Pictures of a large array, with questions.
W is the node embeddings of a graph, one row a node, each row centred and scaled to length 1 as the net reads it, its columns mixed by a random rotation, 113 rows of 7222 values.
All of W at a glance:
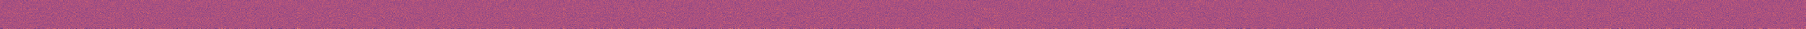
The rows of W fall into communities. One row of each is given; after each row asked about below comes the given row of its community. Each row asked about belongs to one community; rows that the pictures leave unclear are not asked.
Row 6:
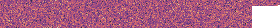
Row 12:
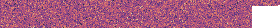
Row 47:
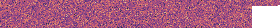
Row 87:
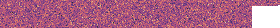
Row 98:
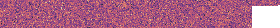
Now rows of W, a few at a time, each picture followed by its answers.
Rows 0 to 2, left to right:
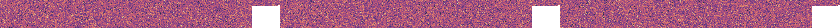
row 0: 47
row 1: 6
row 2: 6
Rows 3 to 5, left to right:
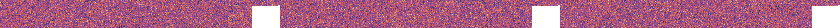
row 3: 47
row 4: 98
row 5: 12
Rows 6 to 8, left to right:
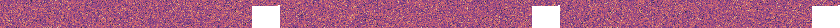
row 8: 6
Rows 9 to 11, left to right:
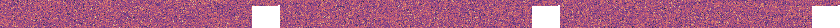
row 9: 12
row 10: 98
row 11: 98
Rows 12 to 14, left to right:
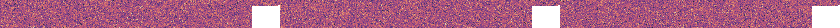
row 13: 6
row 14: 98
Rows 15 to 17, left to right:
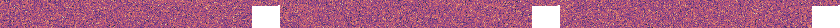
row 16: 6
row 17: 98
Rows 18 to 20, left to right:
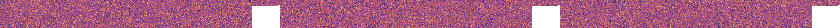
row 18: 12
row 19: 98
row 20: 87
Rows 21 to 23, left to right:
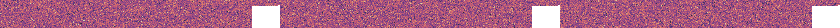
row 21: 12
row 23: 6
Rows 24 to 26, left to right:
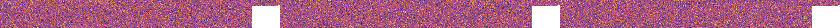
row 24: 12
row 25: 12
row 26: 98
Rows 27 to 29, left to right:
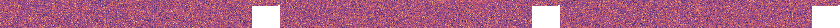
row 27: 6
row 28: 87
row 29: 12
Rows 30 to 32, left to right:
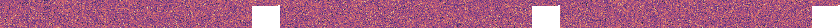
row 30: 6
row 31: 47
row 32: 6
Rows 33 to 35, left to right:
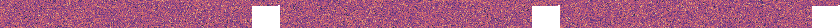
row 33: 87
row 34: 87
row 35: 6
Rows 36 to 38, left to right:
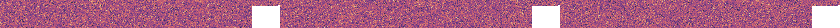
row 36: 87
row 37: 47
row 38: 87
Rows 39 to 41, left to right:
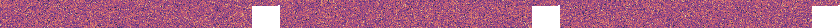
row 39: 47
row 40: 98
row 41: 87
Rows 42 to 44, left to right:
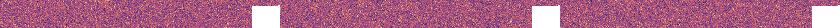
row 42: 12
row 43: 6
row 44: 6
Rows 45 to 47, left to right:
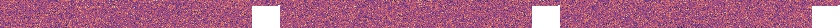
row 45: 87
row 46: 47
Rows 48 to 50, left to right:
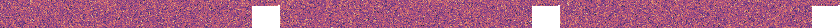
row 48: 12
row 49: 87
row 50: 87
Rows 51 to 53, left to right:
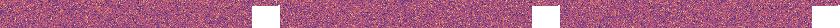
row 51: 87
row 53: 12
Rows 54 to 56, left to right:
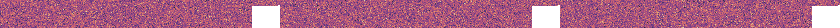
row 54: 47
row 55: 12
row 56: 98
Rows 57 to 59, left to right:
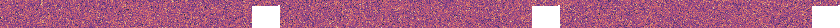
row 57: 98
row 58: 6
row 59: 87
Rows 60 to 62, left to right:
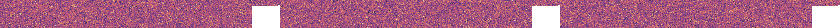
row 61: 87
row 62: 47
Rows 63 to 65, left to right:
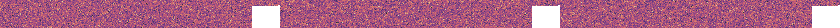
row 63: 6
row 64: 87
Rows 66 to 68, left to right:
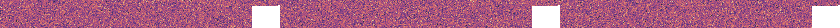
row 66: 87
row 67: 12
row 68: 98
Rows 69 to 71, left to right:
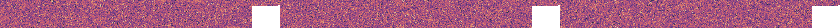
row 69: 87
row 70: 98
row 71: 6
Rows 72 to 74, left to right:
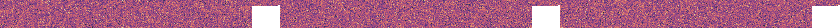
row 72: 98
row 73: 98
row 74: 6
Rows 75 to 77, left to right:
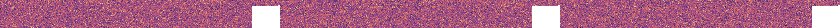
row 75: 12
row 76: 87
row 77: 47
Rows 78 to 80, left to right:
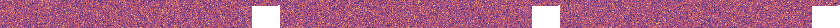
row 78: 98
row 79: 98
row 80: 6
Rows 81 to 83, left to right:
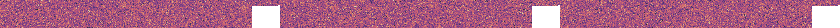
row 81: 98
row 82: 47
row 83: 98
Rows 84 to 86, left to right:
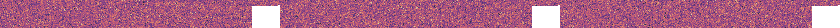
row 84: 98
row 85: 6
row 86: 98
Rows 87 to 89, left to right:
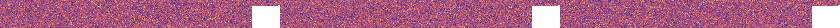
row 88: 12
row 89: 87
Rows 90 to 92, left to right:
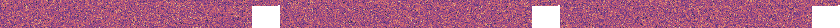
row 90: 98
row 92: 12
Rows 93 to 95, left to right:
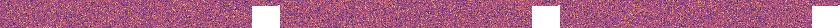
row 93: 6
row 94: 12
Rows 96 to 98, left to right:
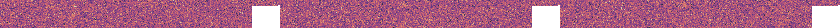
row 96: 47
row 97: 98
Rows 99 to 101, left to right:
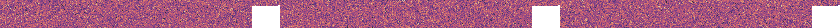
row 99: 87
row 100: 98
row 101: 87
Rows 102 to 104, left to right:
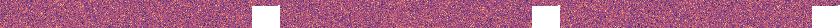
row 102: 6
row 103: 98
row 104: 6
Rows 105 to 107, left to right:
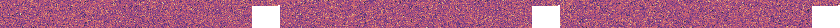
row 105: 47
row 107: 87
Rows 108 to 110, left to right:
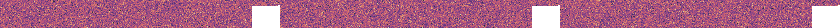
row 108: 87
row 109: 6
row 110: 12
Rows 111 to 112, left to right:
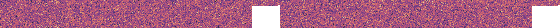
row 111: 6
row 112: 87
